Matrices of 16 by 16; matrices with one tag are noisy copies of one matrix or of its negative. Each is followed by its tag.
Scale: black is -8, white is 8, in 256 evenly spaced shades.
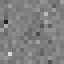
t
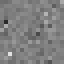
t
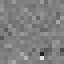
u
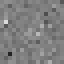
t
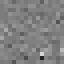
u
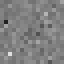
t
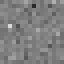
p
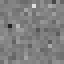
p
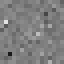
t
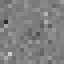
t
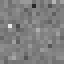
p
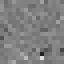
u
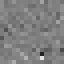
u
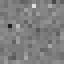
p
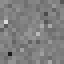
t
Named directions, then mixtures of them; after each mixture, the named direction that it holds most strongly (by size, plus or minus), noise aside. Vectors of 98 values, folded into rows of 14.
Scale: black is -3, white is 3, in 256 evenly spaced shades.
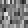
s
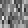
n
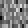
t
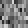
n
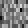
t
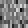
t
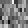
n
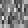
n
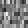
s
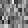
n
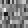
s
